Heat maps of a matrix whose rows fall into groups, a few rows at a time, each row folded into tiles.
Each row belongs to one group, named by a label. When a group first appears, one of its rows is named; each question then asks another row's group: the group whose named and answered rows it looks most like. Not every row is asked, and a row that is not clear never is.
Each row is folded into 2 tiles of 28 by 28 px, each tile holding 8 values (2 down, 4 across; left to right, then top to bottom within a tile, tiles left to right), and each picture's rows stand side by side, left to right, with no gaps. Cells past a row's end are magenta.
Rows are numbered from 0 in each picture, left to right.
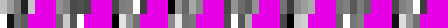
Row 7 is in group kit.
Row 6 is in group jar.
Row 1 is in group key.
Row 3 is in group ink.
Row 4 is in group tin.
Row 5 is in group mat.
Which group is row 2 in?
kit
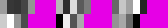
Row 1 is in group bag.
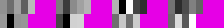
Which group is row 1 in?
mat
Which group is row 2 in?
bag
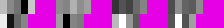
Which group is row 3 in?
tin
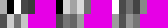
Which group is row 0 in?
bag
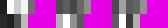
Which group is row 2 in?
tin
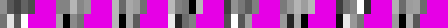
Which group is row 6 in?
kit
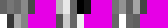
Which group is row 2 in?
jar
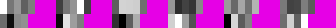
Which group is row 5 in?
key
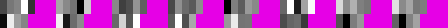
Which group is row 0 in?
kit
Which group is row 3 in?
tin
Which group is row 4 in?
ink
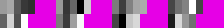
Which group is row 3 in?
kit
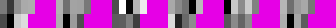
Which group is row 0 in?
mat
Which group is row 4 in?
ink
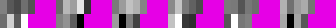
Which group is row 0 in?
key
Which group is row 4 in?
jar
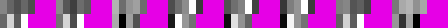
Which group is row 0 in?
key
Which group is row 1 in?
key
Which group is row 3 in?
kit
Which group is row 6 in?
key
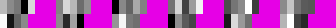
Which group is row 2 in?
ink
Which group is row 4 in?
kit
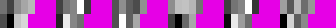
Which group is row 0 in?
mat
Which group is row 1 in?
kit
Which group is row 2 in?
tin
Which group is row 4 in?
kit
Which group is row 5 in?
bag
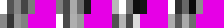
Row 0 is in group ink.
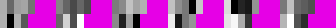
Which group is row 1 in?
key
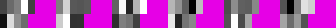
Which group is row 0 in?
kit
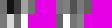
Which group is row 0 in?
key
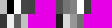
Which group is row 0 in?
bag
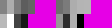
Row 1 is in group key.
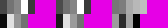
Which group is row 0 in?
kit
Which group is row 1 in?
kit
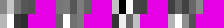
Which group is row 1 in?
jar
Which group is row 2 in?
bag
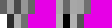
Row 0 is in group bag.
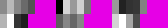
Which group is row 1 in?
ink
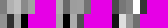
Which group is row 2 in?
kit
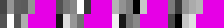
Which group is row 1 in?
kit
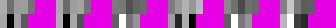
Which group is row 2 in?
jar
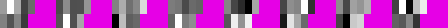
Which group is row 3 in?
jar
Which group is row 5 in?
kit
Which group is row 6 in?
mat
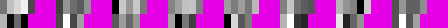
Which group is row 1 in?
tin
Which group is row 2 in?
ink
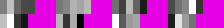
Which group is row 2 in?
bag
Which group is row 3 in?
kit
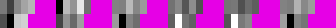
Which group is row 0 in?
mat
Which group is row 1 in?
ink
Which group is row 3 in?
jar
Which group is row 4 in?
jar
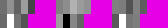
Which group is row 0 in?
jar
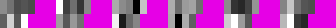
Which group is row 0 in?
key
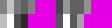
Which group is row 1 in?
tin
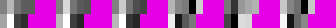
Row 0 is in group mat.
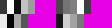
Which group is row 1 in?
kit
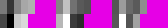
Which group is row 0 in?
mat
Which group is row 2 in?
tin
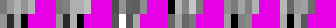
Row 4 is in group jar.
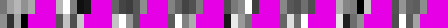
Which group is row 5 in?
key
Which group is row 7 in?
tin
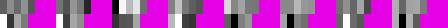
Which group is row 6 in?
jar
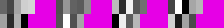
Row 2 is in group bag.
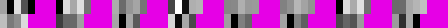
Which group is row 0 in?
bag
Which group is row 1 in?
ink
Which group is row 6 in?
ink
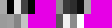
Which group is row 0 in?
bag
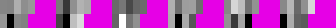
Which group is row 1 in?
mat
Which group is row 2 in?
jar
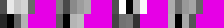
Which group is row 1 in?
mat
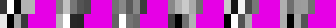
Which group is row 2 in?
jar
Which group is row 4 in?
bag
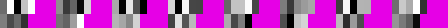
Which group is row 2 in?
bag
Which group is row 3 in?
bag
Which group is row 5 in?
mat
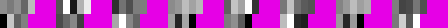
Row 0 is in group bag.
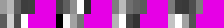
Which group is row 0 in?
key
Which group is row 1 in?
kit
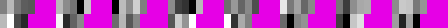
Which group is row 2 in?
ink
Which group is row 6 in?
mat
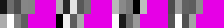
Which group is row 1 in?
bag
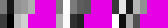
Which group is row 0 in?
mat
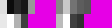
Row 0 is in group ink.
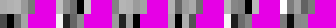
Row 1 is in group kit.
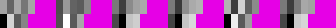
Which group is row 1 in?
tin
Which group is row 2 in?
mat
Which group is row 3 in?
mat
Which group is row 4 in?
bag
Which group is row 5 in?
mat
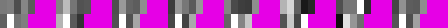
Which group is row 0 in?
jar
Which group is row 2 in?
tin
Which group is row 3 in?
tin
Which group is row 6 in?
kit
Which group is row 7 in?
tin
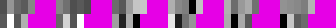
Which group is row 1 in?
key
